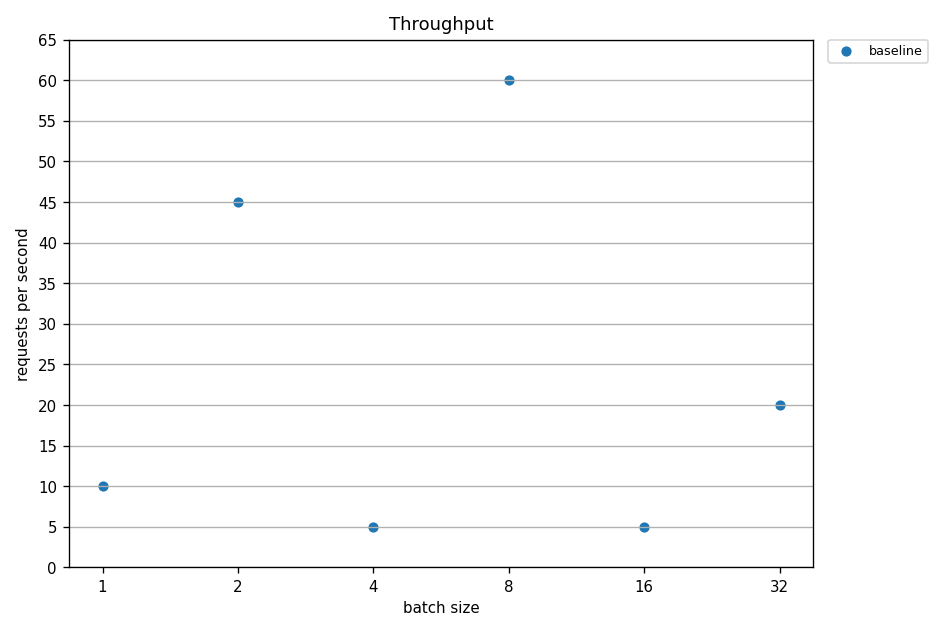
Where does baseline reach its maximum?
8
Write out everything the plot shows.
Title: Throughput
x-axis: batch size, ticks 1 2 4 8 16 32
y-axis: requests per second, ticks 0 5 10 15 20 25 30 35 40 45 50 55 60 65
Legend: baseline
Values:
baseline: 10 45 5 60 5 20
